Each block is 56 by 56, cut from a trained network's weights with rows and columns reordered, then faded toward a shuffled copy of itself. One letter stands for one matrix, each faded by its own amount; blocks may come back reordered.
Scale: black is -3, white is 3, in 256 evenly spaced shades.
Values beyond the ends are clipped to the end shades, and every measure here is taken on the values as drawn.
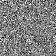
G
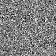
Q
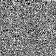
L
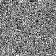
Q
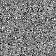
G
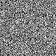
Q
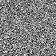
Q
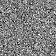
G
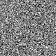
Q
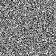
Q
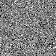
G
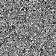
G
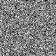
Q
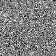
L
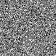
G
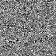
L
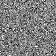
G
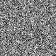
Q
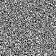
G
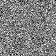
Q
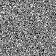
G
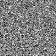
L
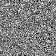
Q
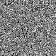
Q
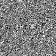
L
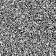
Q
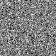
G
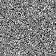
G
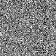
Q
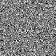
L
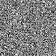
Q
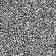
L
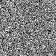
Q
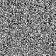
Q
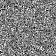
L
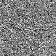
L
